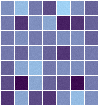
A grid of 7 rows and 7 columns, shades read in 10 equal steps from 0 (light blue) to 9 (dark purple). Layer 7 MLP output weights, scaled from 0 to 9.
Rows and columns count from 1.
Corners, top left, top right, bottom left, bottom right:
3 5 7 3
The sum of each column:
33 29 23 33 30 30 30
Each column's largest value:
7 9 6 7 8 9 5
